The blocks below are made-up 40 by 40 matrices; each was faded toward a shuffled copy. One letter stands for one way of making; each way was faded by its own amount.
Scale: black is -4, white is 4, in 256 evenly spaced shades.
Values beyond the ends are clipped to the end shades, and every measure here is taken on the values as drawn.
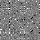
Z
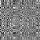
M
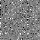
Z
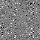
Z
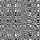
M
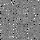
Z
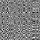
M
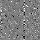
Z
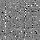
Z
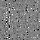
Z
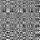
M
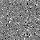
Z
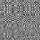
M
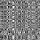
M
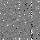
Z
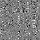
Z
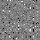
Z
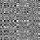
M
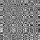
M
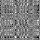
M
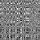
M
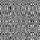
M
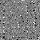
Z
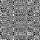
M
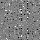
Z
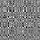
M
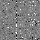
Z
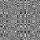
M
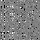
Z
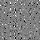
Z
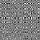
M
